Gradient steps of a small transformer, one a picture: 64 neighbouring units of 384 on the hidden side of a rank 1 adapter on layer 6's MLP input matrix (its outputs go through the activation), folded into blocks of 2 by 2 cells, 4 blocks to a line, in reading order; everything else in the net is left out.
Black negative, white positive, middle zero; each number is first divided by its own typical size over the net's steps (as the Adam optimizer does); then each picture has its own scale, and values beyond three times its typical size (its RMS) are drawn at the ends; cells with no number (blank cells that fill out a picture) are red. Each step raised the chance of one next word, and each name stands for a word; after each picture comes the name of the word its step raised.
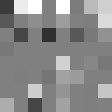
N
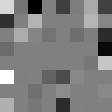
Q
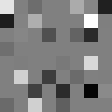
Q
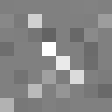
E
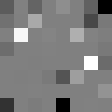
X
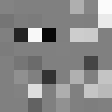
N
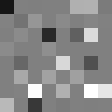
N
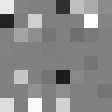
Q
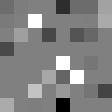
E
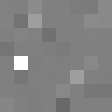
E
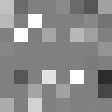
E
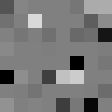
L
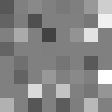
N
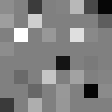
X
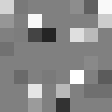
E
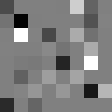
X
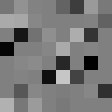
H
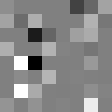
L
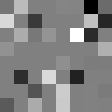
L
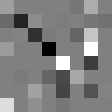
Q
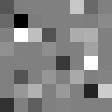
X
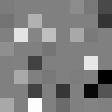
Q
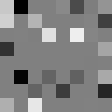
H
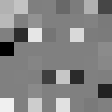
H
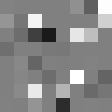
E
